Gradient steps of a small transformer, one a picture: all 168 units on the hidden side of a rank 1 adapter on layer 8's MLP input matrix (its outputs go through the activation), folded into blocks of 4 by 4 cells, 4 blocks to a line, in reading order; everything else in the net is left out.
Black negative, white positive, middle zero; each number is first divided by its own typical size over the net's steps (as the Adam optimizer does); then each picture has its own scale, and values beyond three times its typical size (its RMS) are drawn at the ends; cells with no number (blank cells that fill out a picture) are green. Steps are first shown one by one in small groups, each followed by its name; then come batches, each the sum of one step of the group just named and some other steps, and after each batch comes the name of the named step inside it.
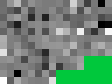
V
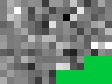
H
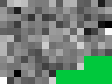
V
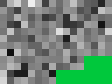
V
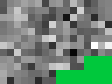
H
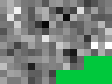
H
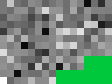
V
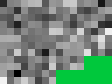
V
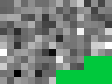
V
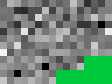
V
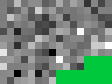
V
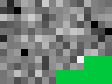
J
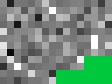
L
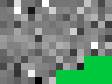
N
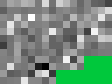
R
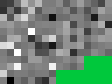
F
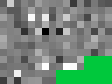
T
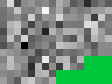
R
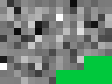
J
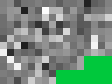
L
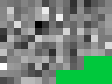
F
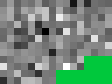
T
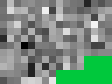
R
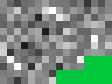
L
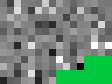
N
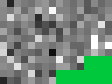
L
